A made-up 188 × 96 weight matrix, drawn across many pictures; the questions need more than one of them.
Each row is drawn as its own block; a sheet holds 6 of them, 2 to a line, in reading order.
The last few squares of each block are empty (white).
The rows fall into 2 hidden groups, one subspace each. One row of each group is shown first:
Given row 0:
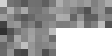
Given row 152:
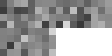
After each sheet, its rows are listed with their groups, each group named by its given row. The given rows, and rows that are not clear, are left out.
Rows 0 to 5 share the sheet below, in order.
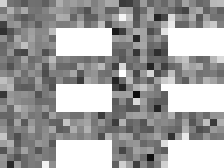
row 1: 0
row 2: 0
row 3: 0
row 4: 0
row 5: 152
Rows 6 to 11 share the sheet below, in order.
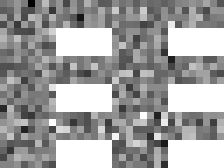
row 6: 152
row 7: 152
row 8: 152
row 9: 0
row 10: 0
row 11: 152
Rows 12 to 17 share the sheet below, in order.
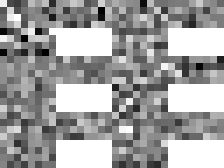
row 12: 0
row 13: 152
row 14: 152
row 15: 0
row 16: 0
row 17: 0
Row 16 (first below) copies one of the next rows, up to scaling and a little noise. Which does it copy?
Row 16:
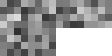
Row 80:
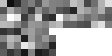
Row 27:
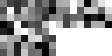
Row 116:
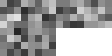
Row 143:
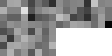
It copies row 116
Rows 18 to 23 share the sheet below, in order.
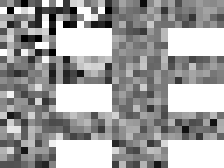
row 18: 152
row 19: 152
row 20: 152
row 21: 152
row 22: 0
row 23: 0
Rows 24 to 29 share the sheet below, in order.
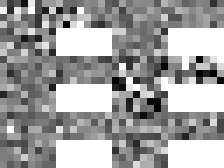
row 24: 152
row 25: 0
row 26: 0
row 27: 0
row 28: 0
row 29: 152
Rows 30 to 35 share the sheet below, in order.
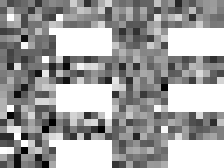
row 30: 0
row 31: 152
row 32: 152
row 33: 0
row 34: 0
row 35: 152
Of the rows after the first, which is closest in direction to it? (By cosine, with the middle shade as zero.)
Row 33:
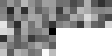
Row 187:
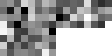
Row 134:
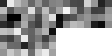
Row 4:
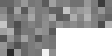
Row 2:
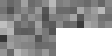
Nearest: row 187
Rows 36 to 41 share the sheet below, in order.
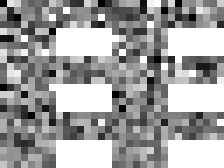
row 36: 0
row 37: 152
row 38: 0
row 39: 152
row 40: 152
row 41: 152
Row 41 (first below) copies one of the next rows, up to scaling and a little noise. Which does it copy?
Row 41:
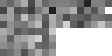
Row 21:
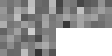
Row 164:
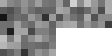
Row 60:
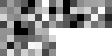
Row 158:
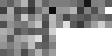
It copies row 158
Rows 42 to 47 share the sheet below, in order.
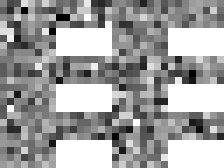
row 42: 0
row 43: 152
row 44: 152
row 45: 152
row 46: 0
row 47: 0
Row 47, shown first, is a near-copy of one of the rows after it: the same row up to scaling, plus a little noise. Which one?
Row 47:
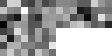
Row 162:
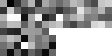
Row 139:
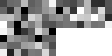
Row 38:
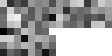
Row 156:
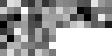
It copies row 156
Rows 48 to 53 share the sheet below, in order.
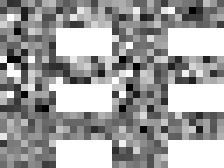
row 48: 0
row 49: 0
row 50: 0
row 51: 0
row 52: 0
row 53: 152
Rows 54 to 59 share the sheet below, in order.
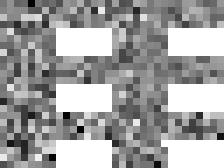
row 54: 152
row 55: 0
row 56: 152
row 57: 0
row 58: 152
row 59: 0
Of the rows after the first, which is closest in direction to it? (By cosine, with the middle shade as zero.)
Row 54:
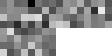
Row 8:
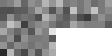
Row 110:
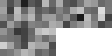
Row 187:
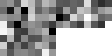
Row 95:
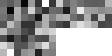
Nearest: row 110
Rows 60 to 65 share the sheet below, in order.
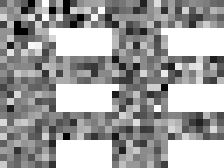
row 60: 152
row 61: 152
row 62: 152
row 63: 0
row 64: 152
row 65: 0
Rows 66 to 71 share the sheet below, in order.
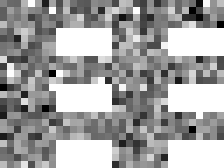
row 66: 152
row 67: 0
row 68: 0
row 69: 152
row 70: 0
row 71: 152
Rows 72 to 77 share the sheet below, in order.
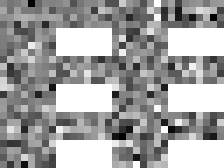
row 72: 152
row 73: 152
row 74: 0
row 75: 0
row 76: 0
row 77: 0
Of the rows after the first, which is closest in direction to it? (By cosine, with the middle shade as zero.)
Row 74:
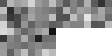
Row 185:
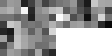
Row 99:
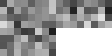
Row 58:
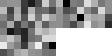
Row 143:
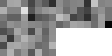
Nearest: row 99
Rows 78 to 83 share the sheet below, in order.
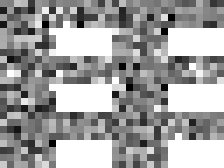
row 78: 152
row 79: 0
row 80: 0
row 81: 0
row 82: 0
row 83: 152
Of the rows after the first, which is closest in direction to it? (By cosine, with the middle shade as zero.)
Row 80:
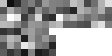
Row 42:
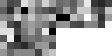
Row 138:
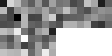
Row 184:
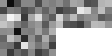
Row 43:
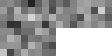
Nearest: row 184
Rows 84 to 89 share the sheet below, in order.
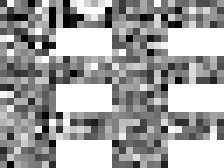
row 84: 152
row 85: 152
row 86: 152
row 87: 152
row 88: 152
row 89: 0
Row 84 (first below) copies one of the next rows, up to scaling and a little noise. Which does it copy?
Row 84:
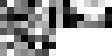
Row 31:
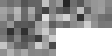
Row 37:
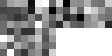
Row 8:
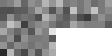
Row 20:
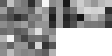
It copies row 20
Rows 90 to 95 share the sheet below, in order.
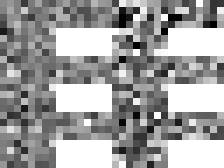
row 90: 0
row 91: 0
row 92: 0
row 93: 0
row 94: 0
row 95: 152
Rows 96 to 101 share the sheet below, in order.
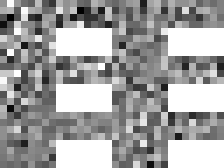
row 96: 0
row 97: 152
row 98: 0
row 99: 0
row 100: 0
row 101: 152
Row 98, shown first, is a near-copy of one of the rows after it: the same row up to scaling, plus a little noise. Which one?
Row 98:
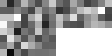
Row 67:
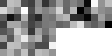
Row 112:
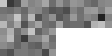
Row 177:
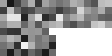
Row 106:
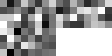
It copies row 106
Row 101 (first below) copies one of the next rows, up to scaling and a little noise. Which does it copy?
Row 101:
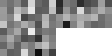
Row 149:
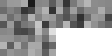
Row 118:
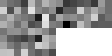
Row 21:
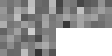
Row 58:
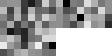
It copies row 21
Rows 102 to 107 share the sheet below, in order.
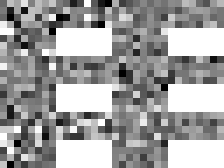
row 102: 0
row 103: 0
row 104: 152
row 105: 0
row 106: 0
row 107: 152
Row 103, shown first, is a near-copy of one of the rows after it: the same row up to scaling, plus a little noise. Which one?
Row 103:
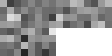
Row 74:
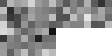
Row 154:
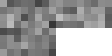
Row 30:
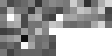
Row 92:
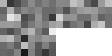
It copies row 92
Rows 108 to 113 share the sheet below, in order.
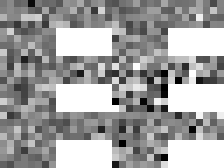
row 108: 152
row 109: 0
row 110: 152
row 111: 152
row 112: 0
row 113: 152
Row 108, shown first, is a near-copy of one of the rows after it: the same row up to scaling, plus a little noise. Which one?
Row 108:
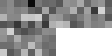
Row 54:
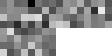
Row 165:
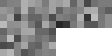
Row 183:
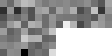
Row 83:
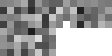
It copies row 54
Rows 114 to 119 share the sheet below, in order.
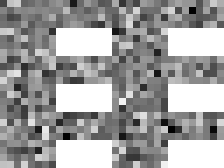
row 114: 0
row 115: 0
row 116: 0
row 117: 152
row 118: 152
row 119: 0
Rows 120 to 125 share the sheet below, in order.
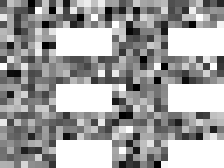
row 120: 152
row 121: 0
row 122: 0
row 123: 152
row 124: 152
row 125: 0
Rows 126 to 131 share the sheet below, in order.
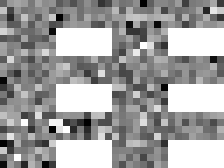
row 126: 0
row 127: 152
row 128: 0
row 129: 0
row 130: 0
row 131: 152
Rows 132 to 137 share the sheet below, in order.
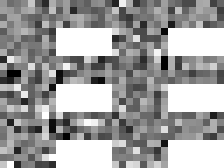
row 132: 152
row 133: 0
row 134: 0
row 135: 152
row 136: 152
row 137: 0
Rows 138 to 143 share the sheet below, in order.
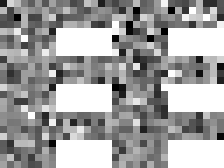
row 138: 0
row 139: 0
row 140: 0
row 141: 0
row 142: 152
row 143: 0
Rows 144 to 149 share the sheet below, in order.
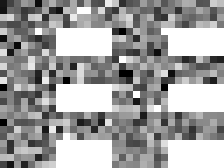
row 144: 0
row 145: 0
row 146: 152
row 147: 0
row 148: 152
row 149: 152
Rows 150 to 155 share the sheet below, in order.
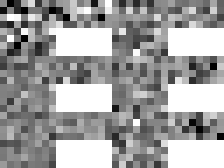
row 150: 0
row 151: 152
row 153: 152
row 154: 0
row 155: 0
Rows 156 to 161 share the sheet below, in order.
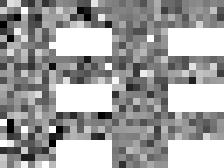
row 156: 0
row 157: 152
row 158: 152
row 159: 0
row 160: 0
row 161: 152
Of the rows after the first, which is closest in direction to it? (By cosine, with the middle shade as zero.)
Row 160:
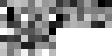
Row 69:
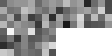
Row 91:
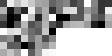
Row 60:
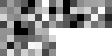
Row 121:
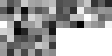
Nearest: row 91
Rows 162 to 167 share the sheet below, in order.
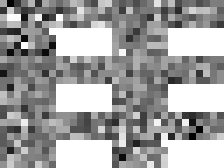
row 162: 0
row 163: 152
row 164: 152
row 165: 152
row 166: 0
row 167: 152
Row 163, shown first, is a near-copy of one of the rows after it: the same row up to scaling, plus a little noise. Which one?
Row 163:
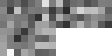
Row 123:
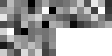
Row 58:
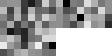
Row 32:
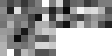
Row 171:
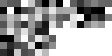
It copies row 32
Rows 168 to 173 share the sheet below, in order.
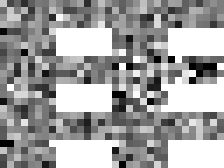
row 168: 0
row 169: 152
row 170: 152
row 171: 152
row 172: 0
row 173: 0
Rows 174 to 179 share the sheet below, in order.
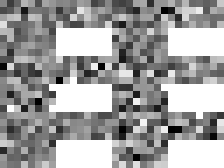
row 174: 0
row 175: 0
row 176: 152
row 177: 0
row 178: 0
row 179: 0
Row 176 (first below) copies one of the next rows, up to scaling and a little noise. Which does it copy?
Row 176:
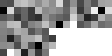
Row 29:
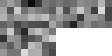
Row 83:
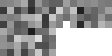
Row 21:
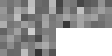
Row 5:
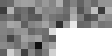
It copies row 5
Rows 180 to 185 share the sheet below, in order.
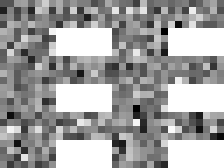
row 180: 152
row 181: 152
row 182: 152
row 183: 152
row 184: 0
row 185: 0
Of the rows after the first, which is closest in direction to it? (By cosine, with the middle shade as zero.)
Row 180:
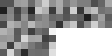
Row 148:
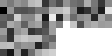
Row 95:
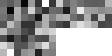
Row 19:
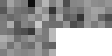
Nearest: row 19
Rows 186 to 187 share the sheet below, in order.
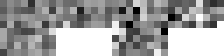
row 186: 152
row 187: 0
